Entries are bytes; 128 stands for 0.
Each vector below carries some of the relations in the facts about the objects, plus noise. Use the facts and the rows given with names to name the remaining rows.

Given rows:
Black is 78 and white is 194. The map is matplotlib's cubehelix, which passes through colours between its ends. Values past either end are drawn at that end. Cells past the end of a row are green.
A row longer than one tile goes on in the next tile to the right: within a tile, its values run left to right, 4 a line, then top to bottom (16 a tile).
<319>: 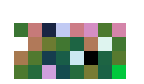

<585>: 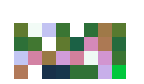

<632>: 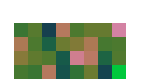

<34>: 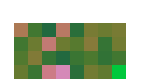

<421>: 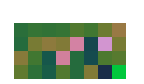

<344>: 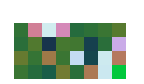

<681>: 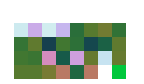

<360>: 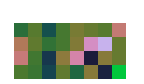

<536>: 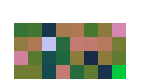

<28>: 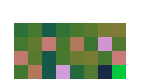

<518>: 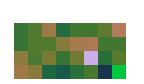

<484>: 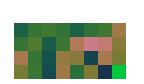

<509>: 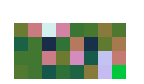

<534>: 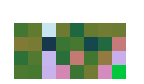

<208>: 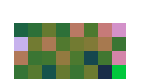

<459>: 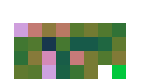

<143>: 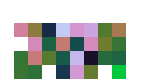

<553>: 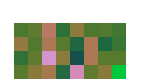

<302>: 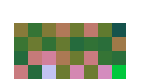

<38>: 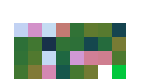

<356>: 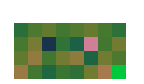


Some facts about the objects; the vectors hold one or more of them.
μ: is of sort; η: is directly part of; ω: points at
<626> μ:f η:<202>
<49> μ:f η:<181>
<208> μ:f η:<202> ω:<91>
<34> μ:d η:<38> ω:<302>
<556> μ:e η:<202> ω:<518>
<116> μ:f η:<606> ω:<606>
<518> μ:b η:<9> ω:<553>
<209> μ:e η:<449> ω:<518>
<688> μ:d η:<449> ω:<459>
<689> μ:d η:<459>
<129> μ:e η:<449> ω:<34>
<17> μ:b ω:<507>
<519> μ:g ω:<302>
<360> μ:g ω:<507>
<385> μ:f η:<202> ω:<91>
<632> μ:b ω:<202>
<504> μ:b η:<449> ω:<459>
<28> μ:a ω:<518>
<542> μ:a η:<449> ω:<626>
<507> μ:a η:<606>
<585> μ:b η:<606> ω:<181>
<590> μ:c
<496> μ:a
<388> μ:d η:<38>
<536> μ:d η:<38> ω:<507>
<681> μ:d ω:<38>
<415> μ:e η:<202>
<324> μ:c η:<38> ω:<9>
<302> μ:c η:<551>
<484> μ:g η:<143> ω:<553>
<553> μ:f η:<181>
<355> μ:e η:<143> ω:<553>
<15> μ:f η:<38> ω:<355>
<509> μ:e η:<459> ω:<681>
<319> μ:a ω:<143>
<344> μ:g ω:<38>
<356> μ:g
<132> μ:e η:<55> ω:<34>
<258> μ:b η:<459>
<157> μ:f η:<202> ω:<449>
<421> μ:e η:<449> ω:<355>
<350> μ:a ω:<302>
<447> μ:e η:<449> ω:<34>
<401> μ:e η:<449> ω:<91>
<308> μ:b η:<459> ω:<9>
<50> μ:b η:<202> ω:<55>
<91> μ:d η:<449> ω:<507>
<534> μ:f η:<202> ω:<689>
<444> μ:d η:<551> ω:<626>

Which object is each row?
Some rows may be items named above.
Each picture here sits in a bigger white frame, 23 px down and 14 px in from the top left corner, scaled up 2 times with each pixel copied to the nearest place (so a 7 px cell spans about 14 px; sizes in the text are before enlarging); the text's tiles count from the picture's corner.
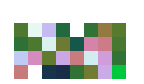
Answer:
<585>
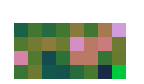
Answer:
<17>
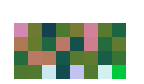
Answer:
<202>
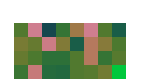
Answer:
<507>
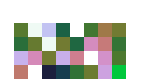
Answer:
<585>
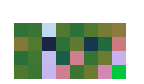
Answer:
<534>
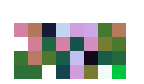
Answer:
<143>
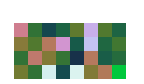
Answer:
<55>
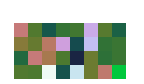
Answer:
<55>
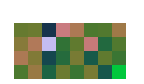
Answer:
<91>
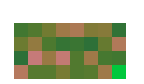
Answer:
<590>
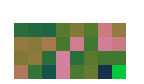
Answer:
<324>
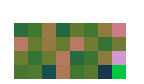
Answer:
<15>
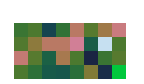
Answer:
<401>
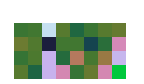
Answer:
<534>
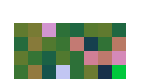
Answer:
<542>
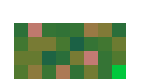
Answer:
<496>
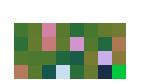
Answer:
<444>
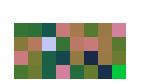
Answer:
<536>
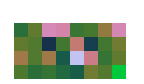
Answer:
<504>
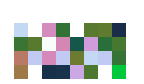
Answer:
<181>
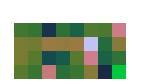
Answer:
<50>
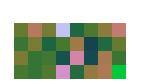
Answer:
<688>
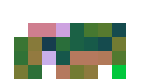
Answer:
<689>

